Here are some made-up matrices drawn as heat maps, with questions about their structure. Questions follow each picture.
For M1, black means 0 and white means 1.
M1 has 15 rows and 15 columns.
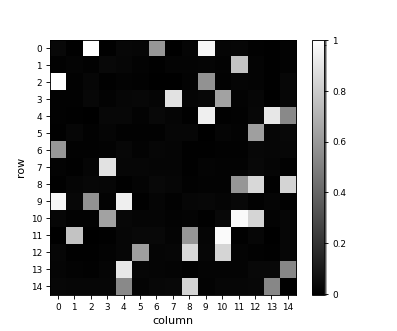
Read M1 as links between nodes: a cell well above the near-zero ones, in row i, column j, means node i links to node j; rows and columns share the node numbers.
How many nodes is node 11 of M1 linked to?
3
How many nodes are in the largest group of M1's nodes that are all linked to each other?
3
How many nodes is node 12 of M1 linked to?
3
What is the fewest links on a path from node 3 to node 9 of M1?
6
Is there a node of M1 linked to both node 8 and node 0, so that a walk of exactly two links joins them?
no
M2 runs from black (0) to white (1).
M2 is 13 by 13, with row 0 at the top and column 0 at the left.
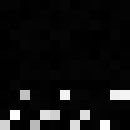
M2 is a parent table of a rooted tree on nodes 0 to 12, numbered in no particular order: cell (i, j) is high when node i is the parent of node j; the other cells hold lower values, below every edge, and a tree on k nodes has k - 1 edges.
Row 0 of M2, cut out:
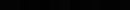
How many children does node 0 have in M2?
0
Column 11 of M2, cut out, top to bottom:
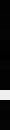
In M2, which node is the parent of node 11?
9
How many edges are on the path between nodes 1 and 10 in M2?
4
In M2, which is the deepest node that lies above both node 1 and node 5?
11
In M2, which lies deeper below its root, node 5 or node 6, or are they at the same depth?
node 5
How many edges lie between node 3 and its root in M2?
2
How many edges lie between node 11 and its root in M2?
1
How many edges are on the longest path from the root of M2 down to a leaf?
2
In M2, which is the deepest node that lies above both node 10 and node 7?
12
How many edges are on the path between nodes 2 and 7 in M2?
3
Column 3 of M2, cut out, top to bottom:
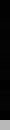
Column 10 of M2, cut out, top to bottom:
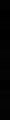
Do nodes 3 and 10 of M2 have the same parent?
yes
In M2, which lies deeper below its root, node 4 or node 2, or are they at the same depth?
node 4
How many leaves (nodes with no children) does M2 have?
10
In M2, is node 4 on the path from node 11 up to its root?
no
